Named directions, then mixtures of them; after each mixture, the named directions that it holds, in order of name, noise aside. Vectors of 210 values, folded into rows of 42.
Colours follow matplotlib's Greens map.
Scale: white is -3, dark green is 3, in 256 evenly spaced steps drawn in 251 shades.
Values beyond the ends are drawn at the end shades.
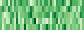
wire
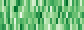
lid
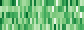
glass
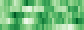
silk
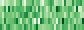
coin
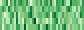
wire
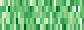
coin, wire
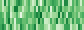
lid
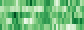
glass, silk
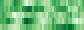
silk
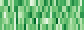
lid, wire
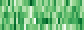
silk, wire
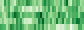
lid, silk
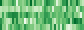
glass, silk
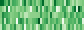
coin, wire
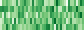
glass, lid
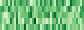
wire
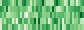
coin, glass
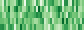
coin, lid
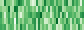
lid, wire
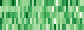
glass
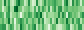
lid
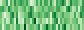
wire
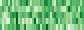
silk, wire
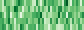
lid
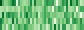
glass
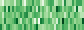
coin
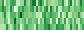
lid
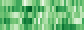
coin, silk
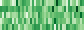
glass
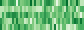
glass, silk
